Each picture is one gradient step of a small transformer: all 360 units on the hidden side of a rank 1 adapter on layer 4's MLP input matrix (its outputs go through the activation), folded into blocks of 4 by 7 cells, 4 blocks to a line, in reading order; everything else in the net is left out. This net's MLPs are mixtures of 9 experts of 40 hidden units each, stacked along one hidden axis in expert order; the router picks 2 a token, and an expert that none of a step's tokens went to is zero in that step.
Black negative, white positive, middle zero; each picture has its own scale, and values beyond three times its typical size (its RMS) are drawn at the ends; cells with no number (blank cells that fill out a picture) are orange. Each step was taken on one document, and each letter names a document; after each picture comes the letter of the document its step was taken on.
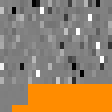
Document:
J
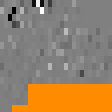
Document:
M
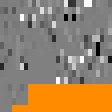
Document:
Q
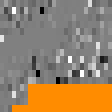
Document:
M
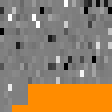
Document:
J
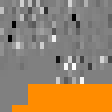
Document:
Q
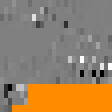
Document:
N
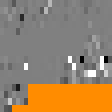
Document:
N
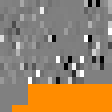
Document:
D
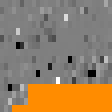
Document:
N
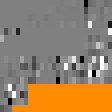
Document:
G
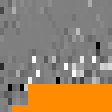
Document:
M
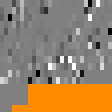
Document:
J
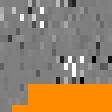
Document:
Q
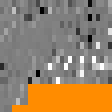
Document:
J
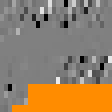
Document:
N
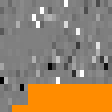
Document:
M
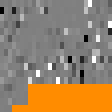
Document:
D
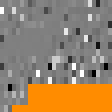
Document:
D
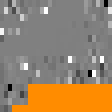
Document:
G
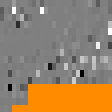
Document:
M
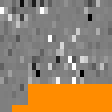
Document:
J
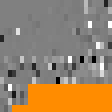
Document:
G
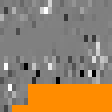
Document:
N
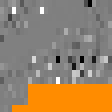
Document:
M
